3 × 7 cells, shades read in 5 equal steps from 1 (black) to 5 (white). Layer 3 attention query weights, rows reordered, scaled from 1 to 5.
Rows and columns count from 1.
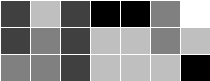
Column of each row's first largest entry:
7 4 4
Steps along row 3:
same down up same same down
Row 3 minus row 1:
1 -1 0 3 3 1 -4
